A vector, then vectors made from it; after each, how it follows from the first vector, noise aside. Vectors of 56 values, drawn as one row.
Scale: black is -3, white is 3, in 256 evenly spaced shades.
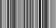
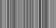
shrunk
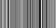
partly zeroed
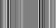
partly zeroed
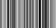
copied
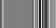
partly zeroed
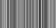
shrunk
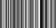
sign-scrambled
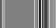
partly zeroed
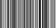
copied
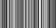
negated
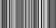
negated
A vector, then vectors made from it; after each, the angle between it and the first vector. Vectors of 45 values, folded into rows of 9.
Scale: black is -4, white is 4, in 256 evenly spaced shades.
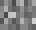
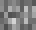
partly opposed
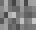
nearly parallel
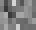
partly opposed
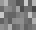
orthogonal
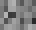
nearly opposite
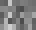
orthogonal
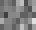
partly aligned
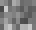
orthogonal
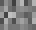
nearly parallel
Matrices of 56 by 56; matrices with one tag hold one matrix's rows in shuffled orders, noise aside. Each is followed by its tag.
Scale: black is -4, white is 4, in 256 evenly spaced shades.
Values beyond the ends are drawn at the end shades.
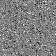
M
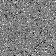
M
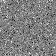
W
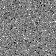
M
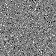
W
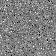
W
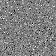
W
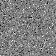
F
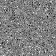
W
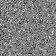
F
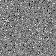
W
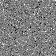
M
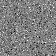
M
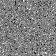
M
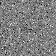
F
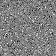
W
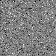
F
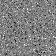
M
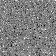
M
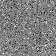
M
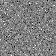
W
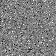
F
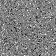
M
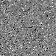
F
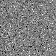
F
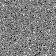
M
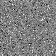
F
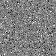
W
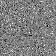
F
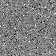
M
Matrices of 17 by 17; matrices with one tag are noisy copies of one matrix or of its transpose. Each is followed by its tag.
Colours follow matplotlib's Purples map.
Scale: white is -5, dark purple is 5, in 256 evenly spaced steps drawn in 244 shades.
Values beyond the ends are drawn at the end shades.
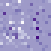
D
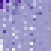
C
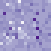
D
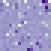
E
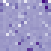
E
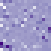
E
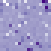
E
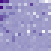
C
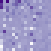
C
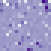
E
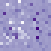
D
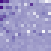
C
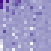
C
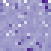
E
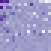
C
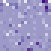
E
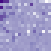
C
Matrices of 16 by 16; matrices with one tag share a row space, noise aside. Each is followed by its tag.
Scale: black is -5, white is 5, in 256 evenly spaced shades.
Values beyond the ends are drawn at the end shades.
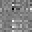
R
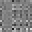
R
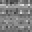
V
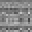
V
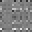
R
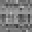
V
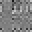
R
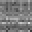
V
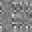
R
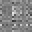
R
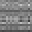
V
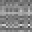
V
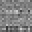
V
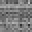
V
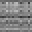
V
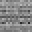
V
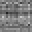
V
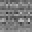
V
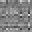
V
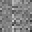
R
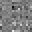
R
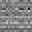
V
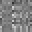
R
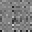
R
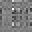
R
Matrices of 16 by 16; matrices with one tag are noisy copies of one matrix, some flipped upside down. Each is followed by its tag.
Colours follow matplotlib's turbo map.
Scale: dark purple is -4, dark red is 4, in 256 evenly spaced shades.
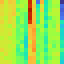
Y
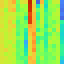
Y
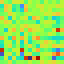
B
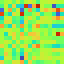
B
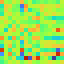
B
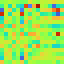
B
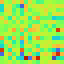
B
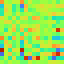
B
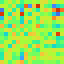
B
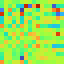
B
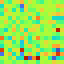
B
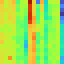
Y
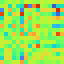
B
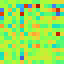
B
